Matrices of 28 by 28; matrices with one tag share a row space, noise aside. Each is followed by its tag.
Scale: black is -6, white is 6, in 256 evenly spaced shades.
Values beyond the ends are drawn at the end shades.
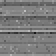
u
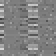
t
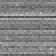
u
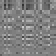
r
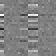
t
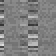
t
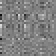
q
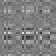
r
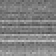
u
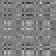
r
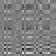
r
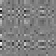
q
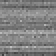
u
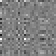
q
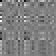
q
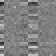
t
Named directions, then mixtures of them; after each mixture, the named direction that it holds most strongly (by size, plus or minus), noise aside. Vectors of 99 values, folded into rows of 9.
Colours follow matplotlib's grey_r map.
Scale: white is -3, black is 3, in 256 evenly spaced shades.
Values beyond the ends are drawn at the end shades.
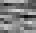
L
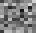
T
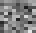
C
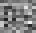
C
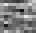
L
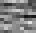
L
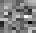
C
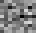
T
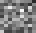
T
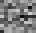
T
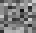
T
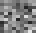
C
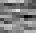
L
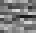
L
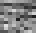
L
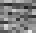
L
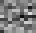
T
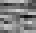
L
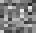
T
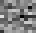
T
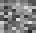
C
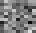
C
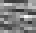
L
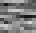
L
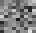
C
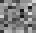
T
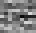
L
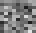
C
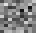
T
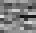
L
